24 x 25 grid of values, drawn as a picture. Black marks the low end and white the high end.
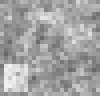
The bottom left is the ninth with the highest average. The texture is blotchy. In the bottom left lies a patch that is higher than the rest. There is no overall slope. Neither half mirrors the other.
